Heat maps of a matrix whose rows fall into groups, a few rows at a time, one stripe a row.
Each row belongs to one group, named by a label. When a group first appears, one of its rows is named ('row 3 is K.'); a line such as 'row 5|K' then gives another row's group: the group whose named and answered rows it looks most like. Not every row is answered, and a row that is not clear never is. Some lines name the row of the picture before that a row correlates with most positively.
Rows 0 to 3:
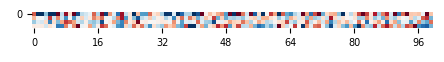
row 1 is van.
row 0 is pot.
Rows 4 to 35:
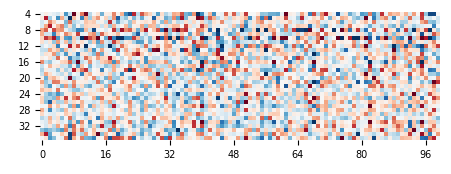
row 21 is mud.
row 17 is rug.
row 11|rug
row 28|pot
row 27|rug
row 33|pot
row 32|rug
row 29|van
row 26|pot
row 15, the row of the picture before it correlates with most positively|3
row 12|van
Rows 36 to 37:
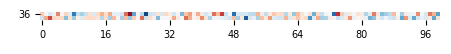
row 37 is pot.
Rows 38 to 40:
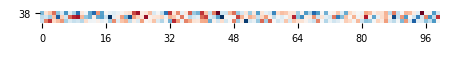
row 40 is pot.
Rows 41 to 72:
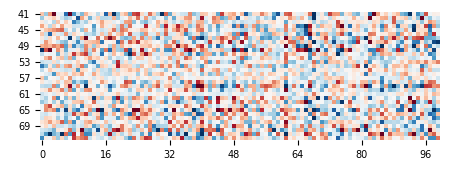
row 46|pot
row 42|rug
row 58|van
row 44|pot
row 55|rug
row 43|van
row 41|mud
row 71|pot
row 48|rug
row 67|rug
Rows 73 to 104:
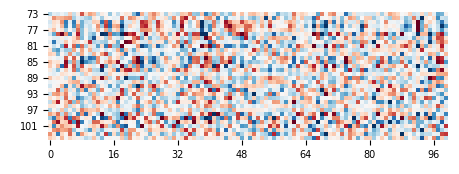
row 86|rug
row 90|van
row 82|pot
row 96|van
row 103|mud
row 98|rug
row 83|mud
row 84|van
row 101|mud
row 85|van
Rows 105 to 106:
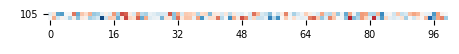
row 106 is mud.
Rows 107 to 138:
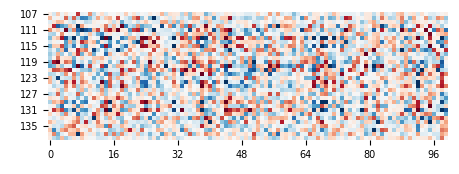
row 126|rug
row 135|rug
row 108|van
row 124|rug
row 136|mud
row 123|pot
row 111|van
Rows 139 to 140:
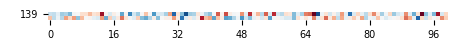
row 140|rug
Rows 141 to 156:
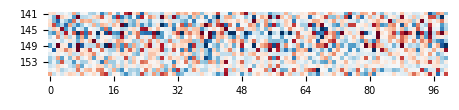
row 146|rug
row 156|mud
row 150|mud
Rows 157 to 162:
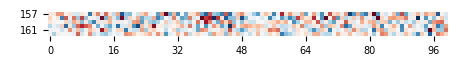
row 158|rug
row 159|van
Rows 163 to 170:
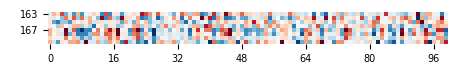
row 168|van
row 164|rug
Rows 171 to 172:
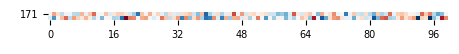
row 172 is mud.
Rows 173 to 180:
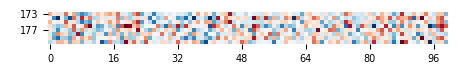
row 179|pot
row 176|mud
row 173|van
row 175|van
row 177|pot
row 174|pot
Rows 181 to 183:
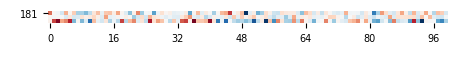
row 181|van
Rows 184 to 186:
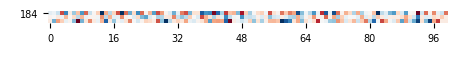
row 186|mud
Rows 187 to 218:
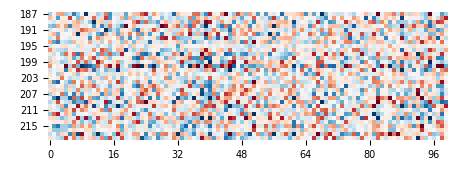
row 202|pot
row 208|pot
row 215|pot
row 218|rug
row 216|pot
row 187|rug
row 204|pot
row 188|mud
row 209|rug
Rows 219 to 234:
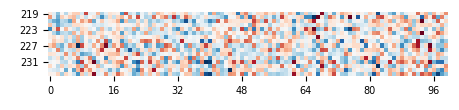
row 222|pot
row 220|pot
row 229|van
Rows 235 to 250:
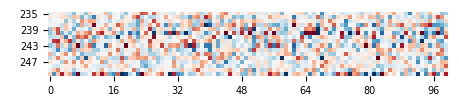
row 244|pot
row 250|mud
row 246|rug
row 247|rug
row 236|van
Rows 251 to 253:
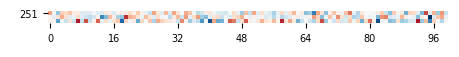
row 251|pot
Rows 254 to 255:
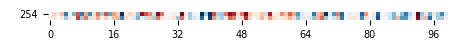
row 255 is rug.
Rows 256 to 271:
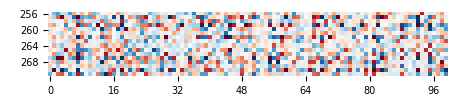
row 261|rug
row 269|mud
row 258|rug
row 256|pot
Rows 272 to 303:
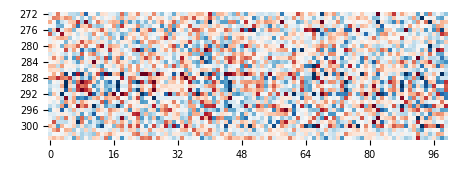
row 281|van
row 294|rug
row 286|rug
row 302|van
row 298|rug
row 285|pot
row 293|van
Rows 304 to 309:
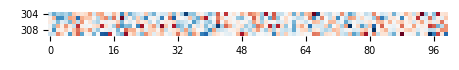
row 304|pot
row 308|mud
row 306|pot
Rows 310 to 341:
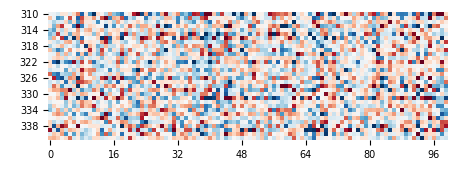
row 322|pot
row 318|rug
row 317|mud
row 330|rug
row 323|pot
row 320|rug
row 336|mud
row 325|pot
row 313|mud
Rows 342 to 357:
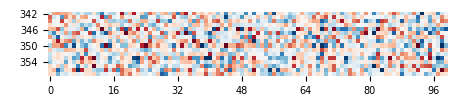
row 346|rug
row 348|pot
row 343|rug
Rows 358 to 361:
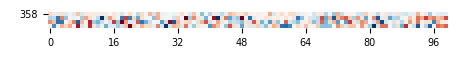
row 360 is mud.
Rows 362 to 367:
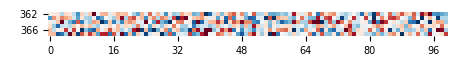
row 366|van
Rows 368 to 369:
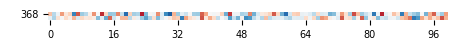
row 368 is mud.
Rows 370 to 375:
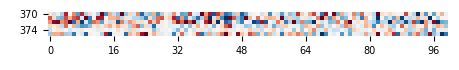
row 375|rug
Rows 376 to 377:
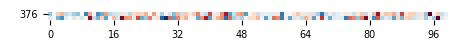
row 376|rug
